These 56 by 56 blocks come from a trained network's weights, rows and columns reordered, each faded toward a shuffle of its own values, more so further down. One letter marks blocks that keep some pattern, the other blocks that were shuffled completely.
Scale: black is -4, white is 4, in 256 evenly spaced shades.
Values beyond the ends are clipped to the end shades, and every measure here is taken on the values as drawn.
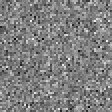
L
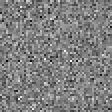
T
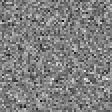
T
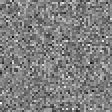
T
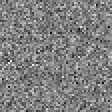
L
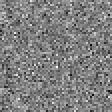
L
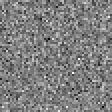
L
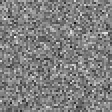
L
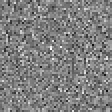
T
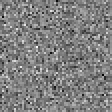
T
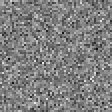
L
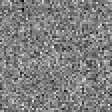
T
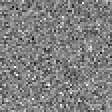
L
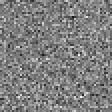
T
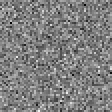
L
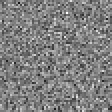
T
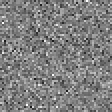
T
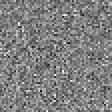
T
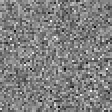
L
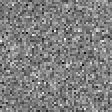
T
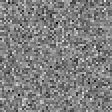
L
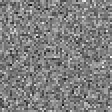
L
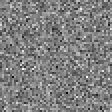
L
